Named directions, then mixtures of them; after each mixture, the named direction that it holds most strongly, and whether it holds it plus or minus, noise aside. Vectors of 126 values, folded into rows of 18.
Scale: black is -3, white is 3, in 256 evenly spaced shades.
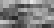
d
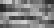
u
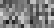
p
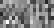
p, minus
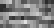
u, plus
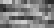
u, plus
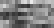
d, plus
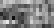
d, plus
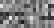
p, minus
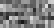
u, minus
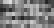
u, plus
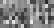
p, minus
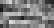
u, plus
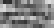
u, minus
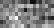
d, minus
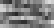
u, minus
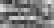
u, minus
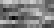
d, plus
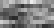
d, plus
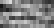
u, plus
